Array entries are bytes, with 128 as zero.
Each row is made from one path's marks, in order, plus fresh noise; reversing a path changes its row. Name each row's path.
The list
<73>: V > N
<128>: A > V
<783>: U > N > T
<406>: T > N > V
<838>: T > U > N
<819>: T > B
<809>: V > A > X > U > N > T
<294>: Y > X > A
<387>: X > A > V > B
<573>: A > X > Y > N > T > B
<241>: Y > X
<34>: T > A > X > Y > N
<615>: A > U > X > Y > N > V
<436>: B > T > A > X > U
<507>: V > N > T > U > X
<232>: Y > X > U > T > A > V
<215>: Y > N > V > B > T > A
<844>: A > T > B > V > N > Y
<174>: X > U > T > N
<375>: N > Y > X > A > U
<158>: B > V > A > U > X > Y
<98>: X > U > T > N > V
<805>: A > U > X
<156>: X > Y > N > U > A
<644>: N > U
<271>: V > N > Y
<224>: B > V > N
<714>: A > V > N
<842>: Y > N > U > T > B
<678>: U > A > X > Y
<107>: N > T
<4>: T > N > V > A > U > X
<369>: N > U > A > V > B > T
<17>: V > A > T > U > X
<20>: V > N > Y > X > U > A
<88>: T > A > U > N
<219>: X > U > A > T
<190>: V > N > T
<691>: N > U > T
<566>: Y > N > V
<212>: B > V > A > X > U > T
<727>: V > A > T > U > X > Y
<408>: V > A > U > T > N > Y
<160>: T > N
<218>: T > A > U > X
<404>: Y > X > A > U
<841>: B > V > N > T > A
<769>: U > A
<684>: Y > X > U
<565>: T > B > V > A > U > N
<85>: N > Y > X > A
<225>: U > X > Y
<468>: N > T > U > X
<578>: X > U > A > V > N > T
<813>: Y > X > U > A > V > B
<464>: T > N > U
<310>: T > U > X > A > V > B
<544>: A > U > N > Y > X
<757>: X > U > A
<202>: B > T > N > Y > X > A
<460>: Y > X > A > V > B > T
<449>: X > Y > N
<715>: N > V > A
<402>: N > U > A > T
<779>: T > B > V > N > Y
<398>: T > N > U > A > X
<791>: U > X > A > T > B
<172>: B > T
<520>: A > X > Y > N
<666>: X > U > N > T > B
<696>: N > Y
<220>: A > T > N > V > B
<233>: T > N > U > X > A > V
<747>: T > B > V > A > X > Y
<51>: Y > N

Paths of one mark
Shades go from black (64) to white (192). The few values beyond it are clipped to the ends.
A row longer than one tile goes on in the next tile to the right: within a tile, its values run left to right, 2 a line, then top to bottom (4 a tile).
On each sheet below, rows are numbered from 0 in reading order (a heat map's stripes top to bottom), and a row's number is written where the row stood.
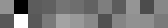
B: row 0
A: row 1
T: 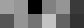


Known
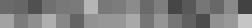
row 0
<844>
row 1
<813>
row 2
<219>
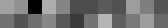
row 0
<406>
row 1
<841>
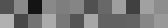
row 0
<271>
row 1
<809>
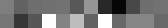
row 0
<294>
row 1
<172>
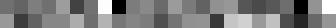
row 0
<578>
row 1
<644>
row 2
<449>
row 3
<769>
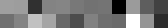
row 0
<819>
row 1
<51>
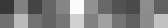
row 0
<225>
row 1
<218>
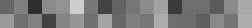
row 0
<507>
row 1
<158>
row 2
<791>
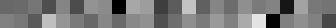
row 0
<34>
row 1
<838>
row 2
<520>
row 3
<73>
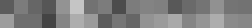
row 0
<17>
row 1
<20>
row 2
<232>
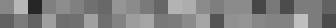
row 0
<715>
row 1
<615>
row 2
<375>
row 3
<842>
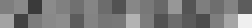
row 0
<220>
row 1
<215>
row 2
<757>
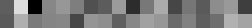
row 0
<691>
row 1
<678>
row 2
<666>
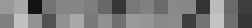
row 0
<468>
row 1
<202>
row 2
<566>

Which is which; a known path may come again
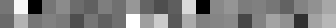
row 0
<644>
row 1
<241>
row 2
<691>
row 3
<156>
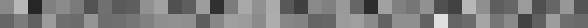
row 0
<715>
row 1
<727>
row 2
<678>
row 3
<88>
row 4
<233>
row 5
<224>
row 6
<369>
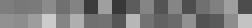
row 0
<684>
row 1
<402>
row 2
<212>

